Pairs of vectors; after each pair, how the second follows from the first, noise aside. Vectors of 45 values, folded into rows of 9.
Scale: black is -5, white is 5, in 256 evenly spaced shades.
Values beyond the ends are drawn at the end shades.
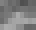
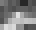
scaled up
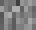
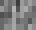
sign-scrambled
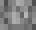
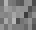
sign-scrambled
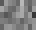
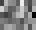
scaled up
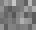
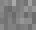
shrunk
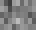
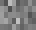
sign-scrambled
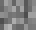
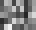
scaled up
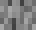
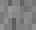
shrunk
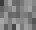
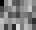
scaled up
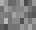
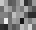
scaled up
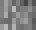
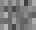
sign-scrambled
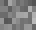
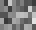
scaled up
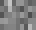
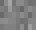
shrunk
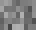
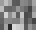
scaled up
